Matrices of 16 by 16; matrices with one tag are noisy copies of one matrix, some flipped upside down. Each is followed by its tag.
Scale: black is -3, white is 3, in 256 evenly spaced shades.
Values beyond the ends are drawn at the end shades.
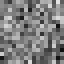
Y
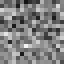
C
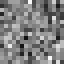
Y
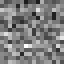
C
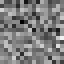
C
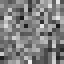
Y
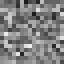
C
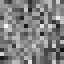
Y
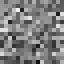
C
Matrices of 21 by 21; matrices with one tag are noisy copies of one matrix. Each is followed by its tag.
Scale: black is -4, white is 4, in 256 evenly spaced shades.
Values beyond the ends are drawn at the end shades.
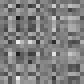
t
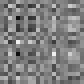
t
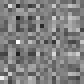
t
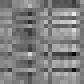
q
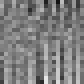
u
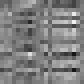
q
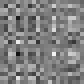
t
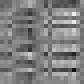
q
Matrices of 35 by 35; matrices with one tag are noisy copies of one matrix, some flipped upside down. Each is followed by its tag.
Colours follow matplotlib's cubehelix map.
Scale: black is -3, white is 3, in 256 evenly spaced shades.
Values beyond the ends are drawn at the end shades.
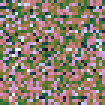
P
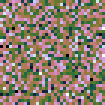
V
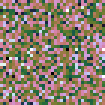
V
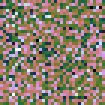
P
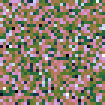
V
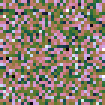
V
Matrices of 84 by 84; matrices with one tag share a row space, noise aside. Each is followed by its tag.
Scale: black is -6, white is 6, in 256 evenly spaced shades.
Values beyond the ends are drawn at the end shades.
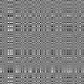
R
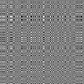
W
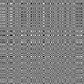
W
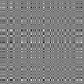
W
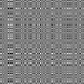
R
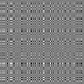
W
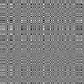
W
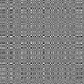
W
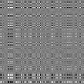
R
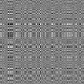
R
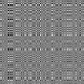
R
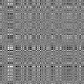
R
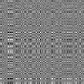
R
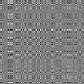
R
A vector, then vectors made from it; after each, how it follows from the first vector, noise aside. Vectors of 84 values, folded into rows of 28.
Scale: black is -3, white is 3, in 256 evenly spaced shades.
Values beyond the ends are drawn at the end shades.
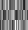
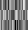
negated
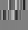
partly zeroed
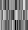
negated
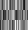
copied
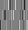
partly zeroed
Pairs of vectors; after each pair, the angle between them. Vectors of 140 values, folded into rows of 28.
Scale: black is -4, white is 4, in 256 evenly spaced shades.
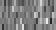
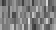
partly aligned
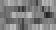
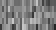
partly opposed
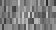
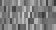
nearly parallel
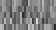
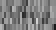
nearly parallel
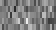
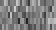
nearly opposite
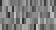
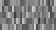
nearly opposite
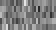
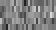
nearly opposite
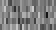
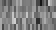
orthogonal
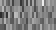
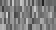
nearly opposite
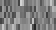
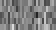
orthogonal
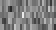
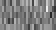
orthogonal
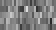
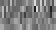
partly opposed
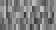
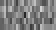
nearly parallel
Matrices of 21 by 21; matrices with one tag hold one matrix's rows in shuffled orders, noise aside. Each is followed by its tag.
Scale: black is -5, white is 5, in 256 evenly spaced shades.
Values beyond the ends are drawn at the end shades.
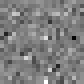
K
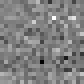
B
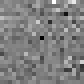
B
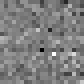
B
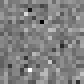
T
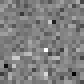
K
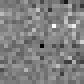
B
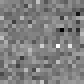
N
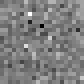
T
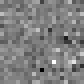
B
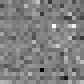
B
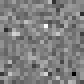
K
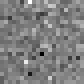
T
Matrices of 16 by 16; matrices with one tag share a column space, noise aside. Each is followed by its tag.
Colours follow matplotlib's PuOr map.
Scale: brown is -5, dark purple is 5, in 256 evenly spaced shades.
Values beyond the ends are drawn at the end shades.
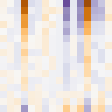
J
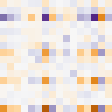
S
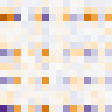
S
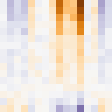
J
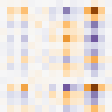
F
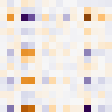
S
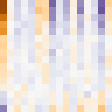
J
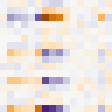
S
